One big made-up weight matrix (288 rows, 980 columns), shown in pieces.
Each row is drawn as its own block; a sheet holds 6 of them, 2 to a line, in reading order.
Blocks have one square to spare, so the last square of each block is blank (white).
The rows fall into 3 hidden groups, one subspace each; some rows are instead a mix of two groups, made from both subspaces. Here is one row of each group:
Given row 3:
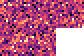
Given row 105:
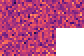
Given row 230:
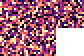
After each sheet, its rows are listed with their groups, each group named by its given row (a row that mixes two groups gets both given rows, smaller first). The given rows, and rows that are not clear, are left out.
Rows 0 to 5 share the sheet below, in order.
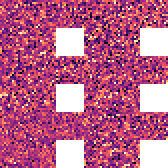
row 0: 3
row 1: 230
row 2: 105
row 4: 3
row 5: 3
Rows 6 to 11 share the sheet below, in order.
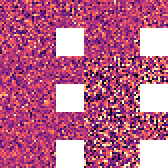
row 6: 3
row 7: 230
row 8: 105
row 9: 230
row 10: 230
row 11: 3
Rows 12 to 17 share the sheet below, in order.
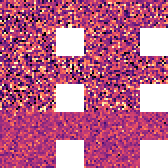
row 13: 3
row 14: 3
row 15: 230
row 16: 105
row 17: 105 and 230
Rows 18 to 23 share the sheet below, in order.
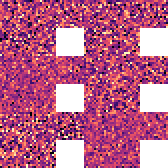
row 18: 105
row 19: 3
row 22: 230
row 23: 105
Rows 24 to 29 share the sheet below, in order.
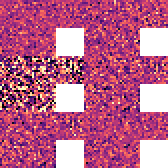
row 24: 3
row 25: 230
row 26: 3
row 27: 3
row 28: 3
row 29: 3 and 230
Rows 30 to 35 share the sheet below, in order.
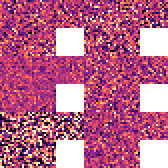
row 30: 105
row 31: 230
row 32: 3
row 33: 105
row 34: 230
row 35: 230
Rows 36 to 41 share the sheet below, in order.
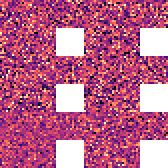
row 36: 105
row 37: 3
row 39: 105
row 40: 3
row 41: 230
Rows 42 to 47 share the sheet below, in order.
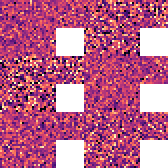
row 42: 230
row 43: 3
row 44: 3
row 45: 105
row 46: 3 and 230
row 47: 105
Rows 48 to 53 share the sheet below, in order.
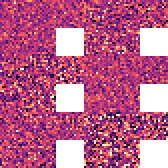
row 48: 105
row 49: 230
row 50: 230
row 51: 230
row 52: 3
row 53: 3
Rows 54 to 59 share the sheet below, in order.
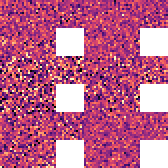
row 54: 105 and 230
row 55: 230
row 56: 105
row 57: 230
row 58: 105
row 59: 3
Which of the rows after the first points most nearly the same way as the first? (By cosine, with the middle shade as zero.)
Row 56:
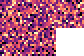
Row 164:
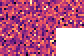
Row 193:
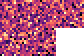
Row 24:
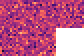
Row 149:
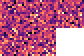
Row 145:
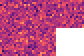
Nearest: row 193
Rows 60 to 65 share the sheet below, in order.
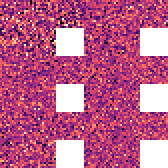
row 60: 230
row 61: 230
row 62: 230
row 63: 105
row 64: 3
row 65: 105
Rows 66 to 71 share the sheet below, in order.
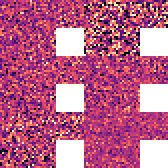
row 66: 230
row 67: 3
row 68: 230
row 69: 3
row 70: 105
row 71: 3 and 230
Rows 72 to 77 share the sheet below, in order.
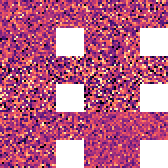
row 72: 105
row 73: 3
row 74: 105
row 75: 105
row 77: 105
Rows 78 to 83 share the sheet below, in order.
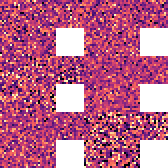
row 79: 105
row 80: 230
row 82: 230
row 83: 3
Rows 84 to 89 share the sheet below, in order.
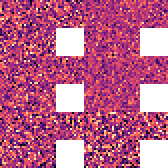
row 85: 105 and 230
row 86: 3
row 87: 105
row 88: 3
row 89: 105
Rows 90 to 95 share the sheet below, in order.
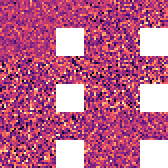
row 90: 230
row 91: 230
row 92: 105
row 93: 230
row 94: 105
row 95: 105
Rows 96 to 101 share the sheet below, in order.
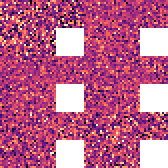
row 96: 230
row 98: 3
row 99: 3
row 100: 230
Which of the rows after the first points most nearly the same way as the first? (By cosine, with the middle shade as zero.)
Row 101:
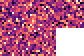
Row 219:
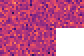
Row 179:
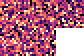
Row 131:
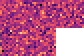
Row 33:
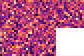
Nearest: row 33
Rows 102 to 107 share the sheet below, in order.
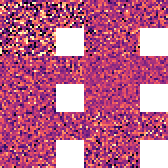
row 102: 3
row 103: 3
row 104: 3
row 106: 105
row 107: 105
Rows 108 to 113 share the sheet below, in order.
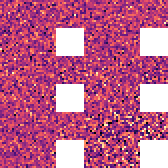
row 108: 3 and 105
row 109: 230
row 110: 230
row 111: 230
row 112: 230
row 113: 230
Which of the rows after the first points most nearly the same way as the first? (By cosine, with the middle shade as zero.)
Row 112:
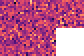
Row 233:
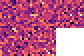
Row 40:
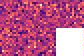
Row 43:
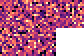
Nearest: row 233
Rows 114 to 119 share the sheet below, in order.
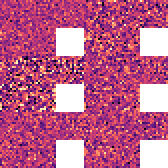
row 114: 105 and 230
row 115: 105
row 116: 3
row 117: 3
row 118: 3
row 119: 3 and 230
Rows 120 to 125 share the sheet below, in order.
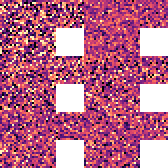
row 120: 3
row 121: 230
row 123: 105 and 230
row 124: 105
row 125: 3
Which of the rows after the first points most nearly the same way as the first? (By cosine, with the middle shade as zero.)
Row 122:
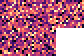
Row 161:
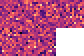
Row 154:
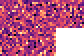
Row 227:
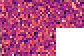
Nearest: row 161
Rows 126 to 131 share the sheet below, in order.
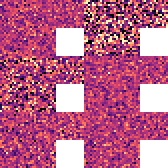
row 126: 3
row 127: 3
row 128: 3
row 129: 230
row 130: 230
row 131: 3
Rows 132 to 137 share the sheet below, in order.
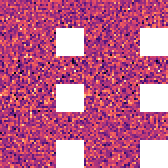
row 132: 230
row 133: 230
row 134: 105
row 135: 105
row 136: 230
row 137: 3
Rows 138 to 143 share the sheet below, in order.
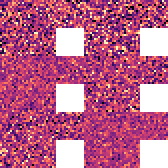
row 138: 105
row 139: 230
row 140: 105
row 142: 105
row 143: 3
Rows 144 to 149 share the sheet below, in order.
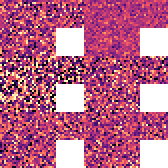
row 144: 3
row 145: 3
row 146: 230
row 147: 105
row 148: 105
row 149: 105
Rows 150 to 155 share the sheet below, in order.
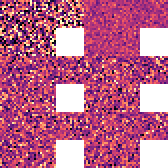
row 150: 230
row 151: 105
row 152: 105
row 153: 105
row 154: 3
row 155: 105
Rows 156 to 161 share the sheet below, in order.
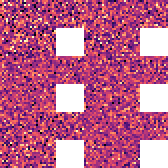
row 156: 3
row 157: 105
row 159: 3
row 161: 3
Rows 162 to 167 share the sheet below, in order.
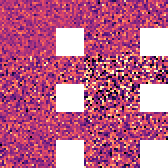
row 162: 3
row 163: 105
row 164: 230
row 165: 3
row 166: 105 and 230
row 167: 3
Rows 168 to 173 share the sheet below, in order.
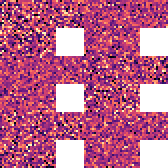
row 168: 3 and 105
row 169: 3
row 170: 105
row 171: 3 and 105
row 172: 105
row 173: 230
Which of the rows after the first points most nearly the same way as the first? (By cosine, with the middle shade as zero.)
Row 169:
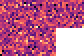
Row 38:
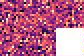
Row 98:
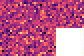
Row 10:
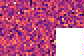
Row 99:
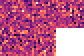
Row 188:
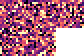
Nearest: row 188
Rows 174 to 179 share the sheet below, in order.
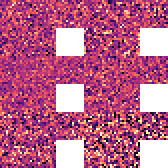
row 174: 105
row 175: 3
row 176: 105 and 230
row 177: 105 and 230
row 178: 3
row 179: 230
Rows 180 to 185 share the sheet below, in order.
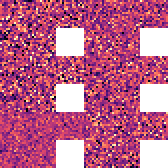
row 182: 230
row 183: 230
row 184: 105
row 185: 105
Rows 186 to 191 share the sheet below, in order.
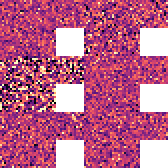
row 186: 3 and 230
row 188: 3
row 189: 105
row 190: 105
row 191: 3
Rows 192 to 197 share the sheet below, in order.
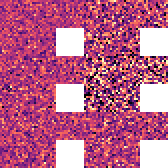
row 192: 3
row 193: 105
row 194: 3
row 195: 105
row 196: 3 and 105
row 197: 230
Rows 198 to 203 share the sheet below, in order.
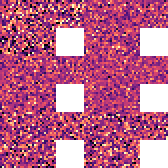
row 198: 105
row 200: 3
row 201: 3
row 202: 105
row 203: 3
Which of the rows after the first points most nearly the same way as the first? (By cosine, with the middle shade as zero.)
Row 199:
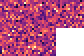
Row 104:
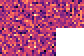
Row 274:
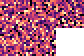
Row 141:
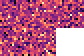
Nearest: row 104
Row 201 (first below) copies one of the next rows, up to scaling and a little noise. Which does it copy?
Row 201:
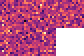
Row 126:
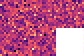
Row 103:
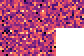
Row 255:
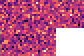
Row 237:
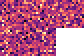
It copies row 237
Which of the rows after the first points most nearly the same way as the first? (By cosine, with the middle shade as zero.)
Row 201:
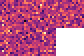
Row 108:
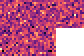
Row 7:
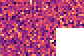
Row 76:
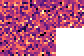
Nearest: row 7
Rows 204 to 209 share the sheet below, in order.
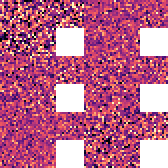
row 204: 105
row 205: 230
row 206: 230
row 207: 3
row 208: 3 and 105
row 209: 230
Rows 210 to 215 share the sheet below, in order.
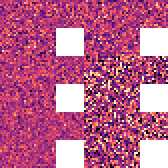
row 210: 3
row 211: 105
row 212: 230
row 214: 105
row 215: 230
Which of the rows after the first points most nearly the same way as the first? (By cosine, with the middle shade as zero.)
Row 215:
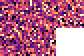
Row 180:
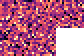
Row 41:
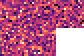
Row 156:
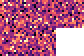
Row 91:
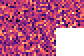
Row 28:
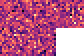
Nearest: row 91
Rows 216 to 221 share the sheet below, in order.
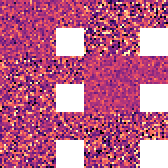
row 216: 230
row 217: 3
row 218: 3
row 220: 105
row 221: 230
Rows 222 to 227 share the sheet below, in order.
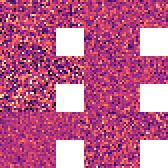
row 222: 3 and 230
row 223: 105
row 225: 3
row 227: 105
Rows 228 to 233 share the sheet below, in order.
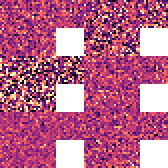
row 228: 3
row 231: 3
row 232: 3 and 230
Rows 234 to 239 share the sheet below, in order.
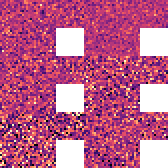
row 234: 3
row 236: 3
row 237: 3
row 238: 105
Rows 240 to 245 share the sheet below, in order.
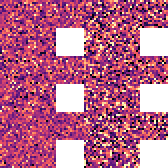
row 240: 3
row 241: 105
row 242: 3
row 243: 230
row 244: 105
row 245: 3
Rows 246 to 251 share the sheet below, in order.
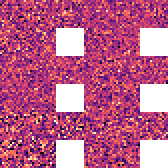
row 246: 3 and 105
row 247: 3
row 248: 105
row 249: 3
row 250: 3 and 230
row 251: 230
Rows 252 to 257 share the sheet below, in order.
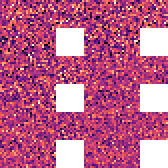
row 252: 105
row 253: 230
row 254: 230
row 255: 3
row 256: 230
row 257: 3 and 230
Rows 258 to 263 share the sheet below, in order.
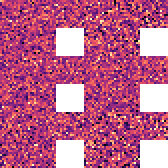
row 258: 230
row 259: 230
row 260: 3
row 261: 105
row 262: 105
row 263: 3
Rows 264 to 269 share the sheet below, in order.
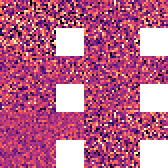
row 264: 230
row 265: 230
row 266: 3
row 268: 230
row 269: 230
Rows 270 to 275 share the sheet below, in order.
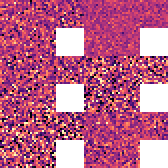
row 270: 230
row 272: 105
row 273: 105
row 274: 230
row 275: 3
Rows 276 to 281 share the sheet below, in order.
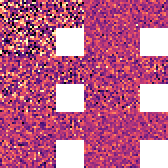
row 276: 3
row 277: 105
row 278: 230
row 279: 3
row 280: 3
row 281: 105
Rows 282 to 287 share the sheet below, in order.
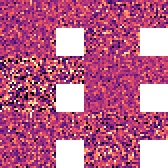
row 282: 230
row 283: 3
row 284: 3
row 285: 230
